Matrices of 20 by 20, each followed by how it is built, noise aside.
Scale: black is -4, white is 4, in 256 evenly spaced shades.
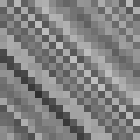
Toeplitz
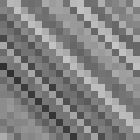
Toeplitz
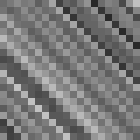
Toeplitz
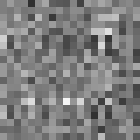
low rank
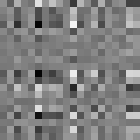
low rank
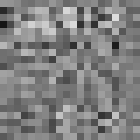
low rank
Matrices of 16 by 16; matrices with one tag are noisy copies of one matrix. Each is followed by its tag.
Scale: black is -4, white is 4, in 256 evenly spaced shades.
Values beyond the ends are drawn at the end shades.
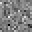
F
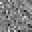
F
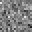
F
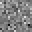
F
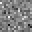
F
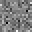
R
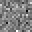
R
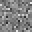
R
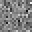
R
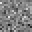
F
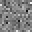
R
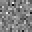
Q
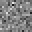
Q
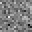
F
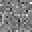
R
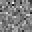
Q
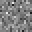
Q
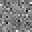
R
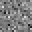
F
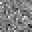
F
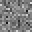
R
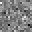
F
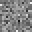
R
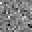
F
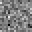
F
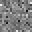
R
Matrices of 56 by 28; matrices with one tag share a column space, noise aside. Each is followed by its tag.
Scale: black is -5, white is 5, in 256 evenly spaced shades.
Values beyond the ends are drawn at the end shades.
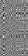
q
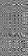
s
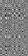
q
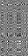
s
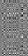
q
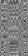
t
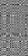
s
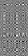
s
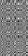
t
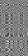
s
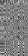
t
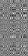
q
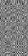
t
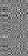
q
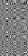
t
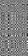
s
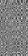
t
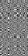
q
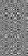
q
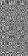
t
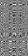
s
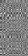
q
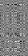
s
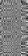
t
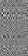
q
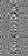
q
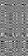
s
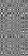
q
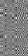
q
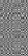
q
